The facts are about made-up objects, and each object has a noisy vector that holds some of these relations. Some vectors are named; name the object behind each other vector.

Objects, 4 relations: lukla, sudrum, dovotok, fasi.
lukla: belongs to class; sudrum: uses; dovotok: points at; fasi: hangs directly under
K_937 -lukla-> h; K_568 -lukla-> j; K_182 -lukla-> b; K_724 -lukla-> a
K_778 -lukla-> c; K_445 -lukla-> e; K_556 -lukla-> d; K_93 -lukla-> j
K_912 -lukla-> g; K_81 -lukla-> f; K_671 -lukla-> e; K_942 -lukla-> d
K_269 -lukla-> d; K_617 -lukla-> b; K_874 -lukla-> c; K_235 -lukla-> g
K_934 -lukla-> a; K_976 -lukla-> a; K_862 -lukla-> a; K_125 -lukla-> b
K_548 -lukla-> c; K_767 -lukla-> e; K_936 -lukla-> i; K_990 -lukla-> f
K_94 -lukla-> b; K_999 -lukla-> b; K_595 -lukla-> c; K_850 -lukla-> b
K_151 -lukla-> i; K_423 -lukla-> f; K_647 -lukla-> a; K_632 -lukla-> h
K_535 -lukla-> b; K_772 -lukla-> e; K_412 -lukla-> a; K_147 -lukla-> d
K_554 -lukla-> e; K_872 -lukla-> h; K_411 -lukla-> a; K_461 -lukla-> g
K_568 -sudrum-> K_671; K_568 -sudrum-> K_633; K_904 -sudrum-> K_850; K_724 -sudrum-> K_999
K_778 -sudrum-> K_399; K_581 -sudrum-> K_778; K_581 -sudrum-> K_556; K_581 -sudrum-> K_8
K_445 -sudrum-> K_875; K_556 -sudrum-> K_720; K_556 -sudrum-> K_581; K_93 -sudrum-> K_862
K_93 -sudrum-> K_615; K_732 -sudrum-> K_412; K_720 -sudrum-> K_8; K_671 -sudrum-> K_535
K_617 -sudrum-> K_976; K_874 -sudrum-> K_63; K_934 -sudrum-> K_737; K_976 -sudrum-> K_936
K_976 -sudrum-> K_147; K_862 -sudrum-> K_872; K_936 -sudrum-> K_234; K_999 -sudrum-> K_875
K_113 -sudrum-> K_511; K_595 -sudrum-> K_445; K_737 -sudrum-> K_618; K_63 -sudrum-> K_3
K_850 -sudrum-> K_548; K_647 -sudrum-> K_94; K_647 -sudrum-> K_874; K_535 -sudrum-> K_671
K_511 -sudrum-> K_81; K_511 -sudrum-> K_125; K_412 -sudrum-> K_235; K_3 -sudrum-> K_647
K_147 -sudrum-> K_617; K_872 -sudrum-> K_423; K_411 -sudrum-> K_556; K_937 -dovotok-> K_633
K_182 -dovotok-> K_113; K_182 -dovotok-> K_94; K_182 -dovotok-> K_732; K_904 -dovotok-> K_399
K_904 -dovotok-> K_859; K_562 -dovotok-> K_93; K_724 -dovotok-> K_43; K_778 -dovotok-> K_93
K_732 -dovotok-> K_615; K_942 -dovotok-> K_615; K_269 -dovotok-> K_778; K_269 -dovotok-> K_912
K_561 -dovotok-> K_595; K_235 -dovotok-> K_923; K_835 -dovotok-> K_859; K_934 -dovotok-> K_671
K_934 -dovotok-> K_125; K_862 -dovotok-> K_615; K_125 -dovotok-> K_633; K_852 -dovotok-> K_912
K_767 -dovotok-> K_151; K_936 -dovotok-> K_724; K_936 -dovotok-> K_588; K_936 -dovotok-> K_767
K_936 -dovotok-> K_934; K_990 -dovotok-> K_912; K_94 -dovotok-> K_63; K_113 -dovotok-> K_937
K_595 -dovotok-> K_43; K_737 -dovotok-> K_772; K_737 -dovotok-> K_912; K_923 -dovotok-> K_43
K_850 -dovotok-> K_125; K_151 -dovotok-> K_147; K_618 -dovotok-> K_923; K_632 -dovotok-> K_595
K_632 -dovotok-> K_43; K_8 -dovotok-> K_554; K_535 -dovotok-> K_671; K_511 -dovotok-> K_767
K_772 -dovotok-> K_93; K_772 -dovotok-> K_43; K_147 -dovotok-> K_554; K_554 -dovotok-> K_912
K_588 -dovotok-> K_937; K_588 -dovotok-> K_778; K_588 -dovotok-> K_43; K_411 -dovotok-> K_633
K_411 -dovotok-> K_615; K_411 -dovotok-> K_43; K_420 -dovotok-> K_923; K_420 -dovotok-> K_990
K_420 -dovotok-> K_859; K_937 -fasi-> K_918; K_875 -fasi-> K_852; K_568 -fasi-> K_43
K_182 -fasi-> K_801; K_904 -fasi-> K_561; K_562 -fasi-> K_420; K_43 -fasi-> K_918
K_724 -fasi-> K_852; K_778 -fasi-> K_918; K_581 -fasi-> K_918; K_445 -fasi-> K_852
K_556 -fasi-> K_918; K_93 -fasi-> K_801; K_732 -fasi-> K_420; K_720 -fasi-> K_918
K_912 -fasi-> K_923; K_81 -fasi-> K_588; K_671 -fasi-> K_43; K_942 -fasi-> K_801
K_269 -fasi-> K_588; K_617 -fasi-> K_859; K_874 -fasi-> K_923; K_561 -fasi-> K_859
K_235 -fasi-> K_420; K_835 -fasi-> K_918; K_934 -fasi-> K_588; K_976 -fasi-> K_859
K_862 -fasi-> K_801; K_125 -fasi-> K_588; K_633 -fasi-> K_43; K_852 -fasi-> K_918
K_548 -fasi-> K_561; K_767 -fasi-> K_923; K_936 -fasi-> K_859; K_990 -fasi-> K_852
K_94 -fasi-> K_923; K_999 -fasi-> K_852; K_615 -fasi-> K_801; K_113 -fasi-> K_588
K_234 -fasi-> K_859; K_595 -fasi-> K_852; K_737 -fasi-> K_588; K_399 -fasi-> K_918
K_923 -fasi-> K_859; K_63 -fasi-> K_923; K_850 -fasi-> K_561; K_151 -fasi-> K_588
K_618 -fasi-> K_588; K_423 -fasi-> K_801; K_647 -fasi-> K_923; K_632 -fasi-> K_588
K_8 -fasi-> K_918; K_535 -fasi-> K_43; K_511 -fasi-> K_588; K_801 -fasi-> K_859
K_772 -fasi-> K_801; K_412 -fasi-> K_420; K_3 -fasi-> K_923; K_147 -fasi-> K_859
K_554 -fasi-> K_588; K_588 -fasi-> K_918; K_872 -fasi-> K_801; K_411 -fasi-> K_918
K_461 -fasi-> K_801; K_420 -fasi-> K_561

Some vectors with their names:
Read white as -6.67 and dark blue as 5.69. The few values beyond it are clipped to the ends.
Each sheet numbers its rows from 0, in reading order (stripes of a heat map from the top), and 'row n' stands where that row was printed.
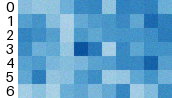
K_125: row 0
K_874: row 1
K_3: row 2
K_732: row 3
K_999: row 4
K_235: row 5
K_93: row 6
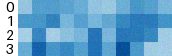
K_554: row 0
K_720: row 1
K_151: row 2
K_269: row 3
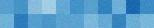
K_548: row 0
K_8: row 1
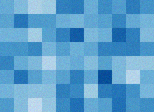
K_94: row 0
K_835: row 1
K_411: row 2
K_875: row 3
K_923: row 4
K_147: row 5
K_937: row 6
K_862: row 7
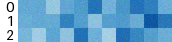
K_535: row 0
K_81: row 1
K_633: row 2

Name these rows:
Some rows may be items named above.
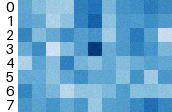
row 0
K_94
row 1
K_850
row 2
K_588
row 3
K_936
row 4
K_990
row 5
K_772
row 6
K_859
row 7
K_445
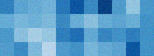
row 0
K_942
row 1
K_767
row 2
K_94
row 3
K_412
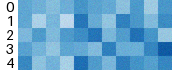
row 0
K_772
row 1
K_615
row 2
K_632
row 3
K_423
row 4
K_63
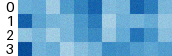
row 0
K_411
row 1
K_561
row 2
K_724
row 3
K_801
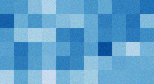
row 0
K_461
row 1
K_918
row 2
K_94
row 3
K_147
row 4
K_562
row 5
K_912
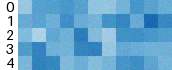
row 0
K_554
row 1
K_568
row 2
K_671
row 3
K_562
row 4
K_399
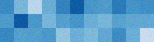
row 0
K_182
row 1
K_904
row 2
K_852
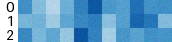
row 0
K_182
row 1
K_934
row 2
K_732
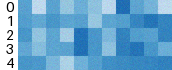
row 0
K_43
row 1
K_445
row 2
K_63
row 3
K_113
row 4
K_872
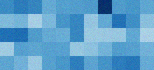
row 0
K_556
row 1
K_724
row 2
K_420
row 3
K_554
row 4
K_535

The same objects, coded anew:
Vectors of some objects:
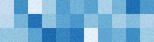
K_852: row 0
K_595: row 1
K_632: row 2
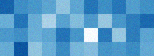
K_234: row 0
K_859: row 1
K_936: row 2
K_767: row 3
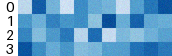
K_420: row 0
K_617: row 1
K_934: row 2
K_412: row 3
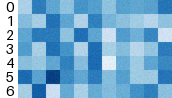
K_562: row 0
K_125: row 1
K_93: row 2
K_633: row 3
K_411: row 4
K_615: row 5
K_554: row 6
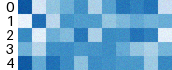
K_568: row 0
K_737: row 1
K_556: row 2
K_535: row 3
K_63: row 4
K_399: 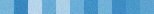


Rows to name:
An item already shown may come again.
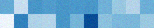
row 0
K_535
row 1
K_990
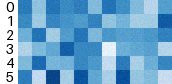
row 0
K_94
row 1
K_732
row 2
K_904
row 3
K_632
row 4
K_772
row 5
K_942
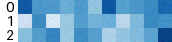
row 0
K_801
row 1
K_852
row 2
K_561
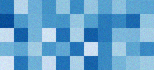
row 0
K_671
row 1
K_872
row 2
K_912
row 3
K_724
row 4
K_912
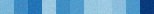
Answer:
K_561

